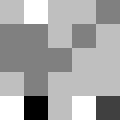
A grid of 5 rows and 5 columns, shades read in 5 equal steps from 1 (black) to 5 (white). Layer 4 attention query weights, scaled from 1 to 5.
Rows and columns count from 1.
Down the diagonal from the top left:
4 3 3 4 2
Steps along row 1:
up down same down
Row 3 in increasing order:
3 3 3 4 4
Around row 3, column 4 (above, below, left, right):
3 4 3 4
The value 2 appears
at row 5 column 5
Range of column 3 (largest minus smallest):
1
